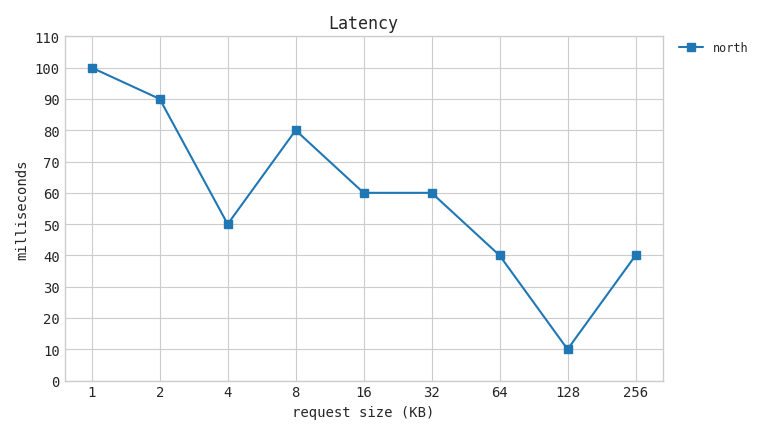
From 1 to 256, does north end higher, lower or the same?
lower
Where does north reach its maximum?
1
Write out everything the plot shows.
Title: Latency
x-axis: request size (KB), ticks 1 2 4 8 16 32 64 128 256
y-axis: milliseconds, ticks 0 10 20 30 40 50 60 70 80 90 100 110
Legend: north
Values:
north: 100 90 50 80 60 60 40 10 40
